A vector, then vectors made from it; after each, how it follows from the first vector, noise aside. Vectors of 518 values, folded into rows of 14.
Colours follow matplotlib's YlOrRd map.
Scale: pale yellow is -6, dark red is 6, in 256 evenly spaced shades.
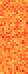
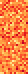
scaled up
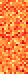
scaled up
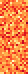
scaled up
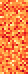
scaled up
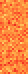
wrapped around
